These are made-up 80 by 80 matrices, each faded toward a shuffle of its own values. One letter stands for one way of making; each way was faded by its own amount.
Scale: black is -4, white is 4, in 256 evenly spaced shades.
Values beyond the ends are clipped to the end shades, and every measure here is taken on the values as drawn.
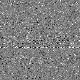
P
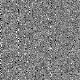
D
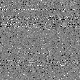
P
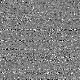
P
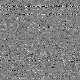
P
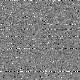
P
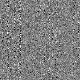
D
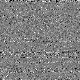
P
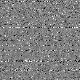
P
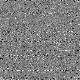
P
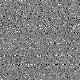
P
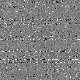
P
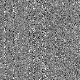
D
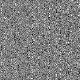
D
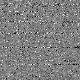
P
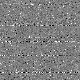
P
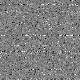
P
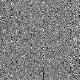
D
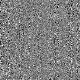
D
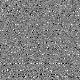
P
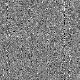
D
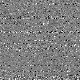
P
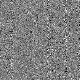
D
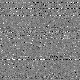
P
